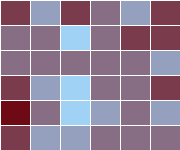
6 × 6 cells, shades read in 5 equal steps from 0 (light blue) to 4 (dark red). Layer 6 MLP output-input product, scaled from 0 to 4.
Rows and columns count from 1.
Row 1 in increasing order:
1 1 2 3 3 3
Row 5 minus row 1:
1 1 -3 -1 1 -2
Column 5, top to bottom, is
1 3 2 2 2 2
